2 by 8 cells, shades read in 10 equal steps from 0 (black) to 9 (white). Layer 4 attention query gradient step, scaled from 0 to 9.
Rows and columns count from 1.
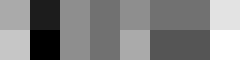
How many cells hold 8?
1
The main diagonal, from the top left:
6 0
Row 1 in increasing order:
1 4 4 4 5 5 6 8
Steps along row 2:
down up down up down same up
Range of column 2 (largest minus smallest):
1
